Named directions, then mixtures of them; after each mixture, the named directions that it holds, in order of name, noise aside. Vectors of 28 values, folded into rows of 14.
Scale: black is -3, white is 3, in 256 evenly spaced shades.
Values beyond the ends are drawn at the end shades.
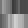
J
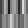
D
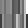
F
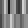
D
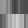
J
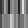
D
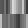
D, F, J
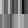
D, J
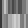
D, F, J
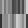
F, J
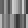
D, F, J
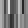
D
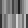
D, F, J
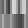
D, J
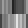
F, J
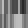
D, J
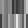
F, J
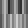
D, J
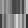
F, J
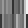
F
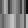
D, F, J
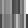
F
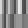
D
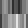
D, F, J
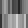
D, F, J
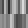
D, F, J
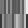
F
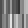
D, F, J
